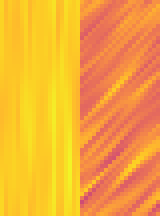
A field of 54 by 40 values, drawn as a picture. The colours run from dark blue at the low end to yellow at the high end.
The table splits into one row of 2 panels. Panel 1,1: very high, streaked downward, faint in contrast. Panel 1,2: high, slanting up to the right.
